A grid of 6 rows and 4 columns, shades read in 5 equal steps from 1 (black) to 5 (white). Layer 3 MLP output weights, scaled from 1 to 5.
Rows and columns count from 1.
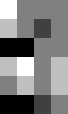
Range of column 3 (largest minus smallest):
1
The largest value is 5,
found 2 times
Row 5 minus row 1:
-2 1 0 1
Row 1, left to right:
5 3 3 3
